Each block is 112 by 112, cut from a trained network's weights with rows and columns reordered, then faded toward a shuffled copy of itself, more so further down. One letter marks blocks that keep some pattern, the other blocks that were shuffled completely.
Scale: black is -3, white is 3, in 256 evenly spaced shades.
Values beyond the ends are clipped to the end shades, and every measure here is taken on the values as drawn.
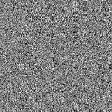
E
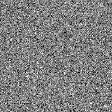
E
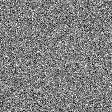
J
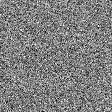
J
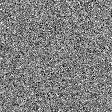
J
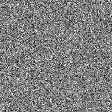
E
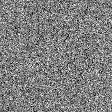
J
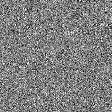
E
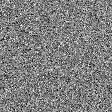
J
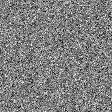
J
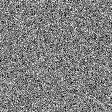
J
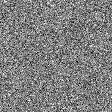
J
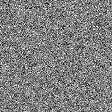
E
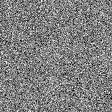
J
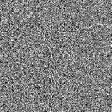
E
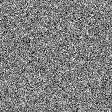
J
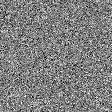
J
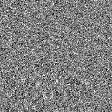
E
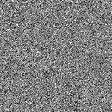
E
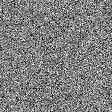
J
